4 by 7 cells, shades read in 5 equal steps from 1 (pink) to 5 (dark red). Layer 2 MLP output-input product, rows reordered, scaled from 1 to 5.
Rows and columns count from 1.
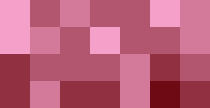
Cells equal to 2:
7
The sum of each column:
10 10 12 11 10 13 11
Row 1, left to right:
1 3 2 3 3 1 2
